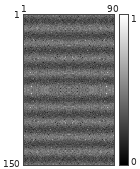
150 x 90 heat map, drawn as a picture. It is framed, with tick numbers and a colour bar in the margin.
Histogram: bell-shaped. Stripes: horizontal, repeating 10 times. Seam: none. Slope: none. Average level on the scale: 40%. Mirror symmetry: left to right and top to bottom.
